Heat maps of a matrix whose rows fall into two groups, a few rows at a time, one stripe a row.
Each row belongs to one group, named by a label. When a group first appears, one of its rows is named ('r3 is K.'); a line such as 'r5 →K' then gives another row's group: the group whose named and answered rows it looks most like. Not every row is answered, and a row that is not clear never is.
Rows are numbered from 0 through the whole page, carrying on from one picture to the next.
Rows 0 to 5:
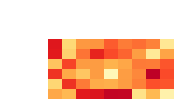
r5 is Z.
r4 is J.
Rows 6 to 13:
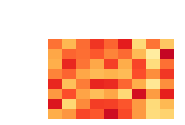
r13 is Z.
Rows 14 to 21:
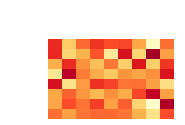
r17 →J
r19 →J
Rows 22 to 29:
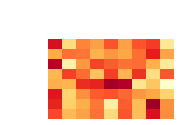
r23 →J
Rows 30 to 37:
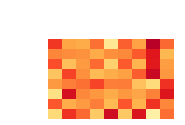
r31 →J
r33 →J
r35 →J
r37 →Z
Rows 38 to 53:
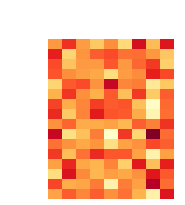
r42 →Z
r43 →Z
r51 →J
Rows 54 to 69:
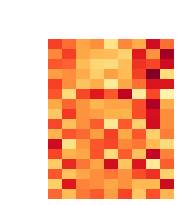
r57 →J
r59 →Z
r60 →J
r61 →J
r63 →Z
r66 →Z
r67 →J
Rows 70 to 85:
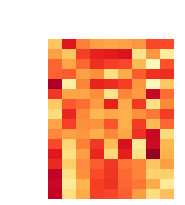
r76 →Z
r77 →J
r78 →Z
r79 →J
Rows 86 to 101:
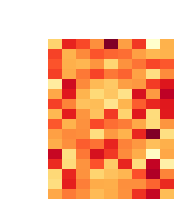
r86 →Z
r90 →J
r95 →J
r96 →Z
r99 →J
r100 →J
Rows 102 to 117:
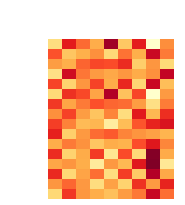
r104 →Z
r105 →J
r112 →J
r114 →J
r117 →J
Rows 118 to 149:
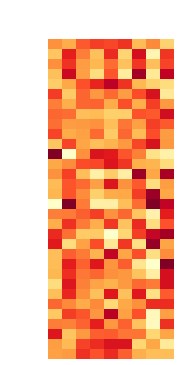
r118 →Z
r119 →Z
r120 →Z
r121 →Z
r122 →Z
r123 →J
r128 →J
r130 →Z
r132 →Z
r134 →J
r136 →Z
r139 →Z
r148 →Z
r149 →Z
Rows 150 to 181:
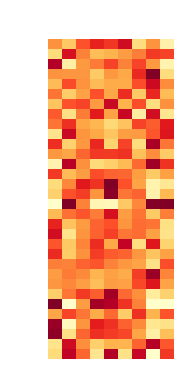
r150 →Z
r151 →J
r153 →J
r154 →J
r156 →Z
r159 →J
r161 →Z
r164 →Z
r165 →Z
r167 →Z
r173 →J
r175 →Z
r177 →Z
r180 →J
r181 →Z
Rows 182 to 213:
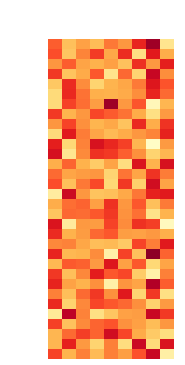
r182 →J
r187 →J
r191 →J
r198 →Z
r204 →Z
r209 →J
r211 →Z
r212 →Z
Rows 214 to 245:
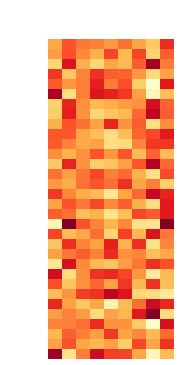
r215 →Z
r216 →J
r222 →Z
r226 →J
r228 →Z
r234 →Z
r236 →J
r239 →Z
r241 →J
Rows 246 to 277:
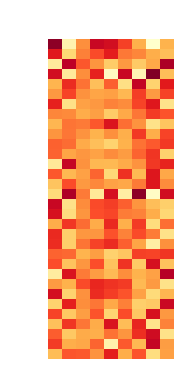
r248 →J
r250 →Z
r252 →J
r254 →Z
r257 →J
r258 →J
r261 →Z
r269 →J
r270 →Z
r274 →Z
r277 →Z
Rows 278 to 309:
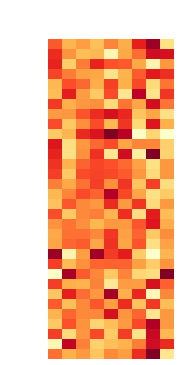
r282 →Z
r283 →Z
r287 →Z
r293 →Z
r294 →Z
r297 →Z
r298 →Z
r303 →Z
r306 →J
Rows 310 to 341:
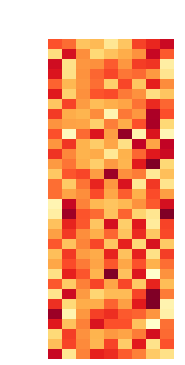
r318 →J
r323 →Z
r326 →J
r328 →Z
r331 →Z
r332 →Z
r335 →J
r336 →J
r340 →Z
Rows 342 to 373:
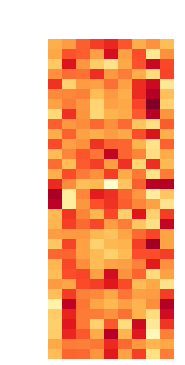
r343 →Z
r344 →J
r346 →J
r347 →J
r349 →J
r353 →Z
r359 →Z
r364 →J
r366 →Z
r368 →J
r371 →Z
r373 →Z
